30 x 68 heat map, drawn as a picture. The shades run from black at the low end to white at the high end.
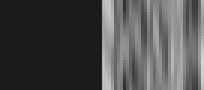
It is made of 1 by 2 panels. Panel 1,1: very low, flat. Panel 1,2: middling, streaked downward, strong in contrast.
